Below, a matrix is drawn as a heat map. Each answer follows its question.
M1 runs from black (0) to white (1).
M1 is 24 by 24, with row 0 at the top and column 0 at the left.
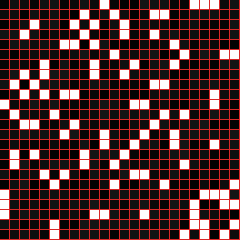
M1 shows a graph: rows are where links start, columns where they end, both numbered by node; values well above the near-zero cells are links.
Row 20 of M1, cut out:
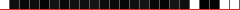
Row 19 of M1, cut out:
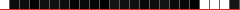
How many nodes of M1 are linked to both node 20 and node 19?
2
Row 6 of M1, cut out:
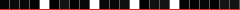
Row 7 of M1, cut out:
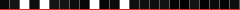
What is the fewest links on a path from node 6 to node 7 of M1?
2
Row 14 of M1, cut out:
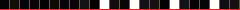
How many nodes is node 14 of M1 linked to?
4
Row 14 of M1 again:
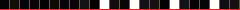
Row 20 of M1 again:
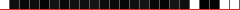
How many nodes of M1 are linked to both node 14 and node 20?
0
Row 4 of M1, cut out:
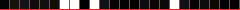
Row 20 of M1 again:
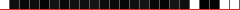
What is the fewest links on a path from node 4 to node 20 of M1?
4
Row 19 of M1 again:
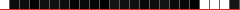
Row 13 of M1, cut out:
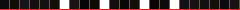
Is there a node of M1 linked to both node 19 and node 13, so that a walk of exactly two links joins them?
no
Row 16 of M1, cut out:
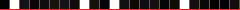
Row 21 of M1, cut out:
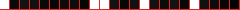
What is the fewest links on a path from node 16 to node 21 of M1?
5
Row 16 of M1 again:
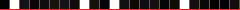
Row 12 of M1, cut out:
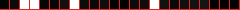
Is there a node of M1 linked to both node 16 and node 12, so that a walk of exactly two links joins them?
no
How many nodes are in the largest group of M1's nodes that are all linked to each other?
3
